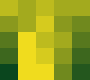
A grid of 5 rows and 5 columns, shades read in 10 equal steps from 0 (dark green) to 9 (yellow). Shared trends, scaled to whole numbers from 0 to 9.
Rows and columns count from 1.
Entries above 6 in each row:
2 1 2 2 2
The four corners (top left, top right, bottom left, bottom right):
7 6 0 1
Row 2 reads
5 6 8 5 4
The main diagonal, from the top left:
7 6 7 5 1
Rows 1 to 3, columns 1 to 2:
7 6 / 5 6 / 3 9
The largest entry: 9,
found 4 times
